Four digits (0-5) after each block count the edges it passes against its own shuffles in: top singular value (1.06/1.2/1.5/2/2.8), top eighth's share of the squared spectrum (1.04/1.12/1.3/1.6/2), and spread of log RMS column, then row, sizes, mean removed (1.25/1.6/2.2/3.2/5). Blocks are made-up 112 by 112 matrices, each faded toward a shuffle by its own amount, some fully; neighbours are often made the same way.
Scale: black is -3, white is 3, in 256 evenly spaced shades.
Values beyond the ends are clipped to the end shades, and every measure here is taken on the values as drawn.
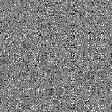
4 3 2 3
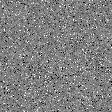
2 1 0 0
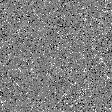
0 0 1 0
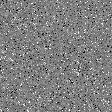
0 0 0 0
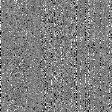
2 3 4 0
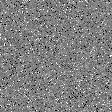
0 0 0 0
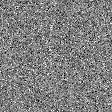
0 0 0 0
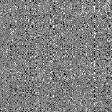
4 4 3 2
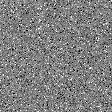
2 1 0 0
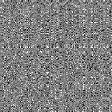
5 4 3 3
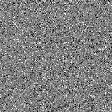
4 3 1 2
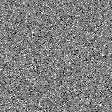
2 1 0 0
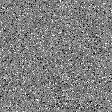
3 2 0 0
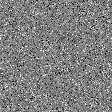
1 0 0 0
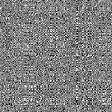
5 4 3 3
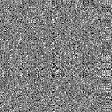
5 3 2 2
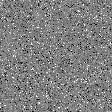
2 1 0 0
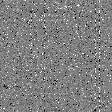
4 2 2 0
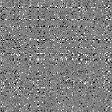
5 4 3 3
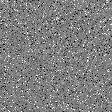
2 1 0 0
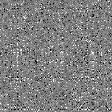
4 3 2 2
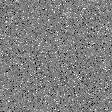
1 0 0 0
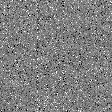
1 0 1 0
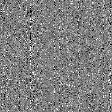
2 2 3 0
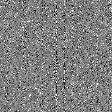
2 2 3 0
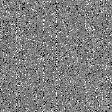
2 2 3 0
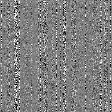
2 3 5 0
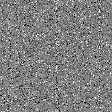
1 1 2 0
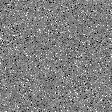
0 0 0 0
